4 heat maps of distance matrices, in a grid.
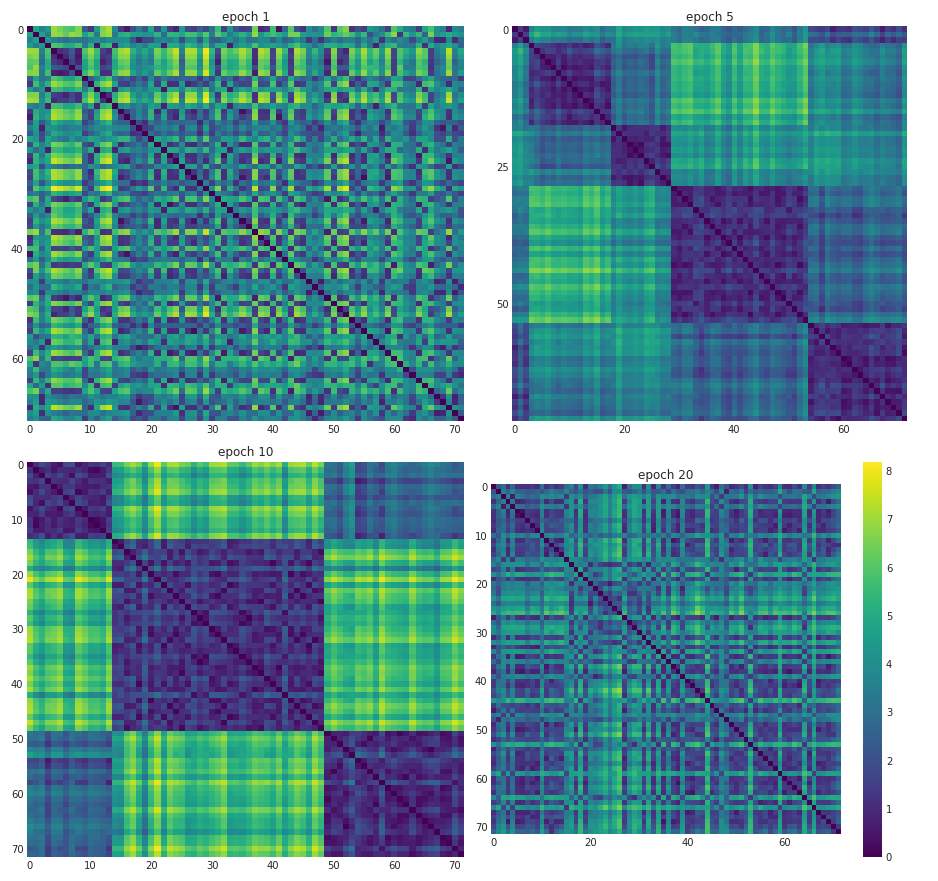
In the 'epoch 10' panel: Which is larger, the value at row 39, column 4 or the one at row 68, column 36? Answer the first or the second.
the first
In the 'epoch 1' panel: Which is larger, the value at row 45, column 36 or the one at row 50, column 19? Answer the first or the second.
the second
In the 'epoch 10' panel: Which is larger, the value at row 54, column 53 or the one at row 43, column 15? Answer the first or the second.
the first
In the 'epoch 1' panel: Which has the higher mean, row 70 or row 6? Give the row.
6
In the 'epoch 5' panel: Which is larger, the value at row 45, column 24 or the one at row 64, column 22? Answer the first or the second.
the first
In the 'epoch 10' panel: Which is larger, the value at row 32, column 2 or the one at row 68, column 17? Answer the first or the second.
the second
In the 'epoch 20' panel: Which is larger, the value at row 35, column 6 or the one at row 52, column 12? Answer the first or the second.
the second
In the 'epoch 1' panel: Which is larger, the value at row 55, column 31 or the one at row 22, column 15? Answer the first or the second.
the first
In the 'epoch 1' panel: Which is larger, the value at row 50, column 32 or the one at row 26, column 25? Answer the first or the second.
the second
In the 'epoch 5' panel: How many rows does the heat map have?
72
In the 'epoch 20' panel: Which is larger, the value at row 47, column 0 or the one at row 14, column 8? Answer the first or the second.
the first
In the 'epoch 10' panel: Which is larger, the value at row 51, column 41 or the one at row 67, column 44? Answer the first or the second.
the first
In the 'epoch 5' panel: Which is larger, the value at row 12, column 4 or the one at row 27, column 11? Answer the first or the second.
the second
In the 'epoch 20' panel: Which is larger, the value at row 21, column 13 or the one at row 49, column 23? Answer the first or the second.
the second
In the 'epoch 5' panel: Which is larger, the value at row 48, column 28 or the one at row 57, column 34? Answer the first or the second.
the first
